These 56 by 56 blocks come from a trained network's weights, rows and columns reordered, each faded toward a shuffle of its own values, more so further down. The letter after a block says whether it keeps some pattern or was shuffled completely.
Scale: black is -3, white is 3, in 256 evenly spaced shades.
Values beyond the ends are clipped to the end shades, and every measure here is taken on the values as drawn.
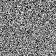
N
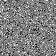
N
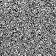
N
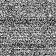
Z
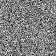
N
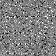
Z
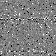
Z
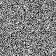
N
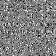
Z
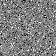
N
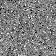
N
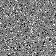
N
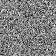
N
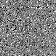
Z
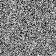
N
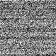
Z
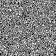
N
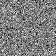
N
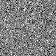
Z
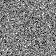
N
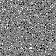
Z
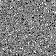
N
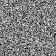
N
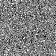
N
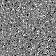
N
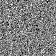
N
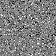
Z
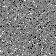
N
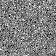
N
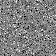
N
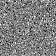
N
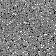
N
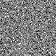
Z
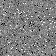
N
